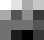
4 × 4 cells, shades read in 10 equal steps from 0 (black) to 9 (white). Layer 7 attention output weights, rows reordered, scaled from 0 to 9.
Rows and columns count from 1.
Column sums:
23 16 15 14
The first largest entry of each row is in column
1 1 1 1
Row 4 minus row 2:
-2 -2 -5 0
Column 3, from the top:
6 5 4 0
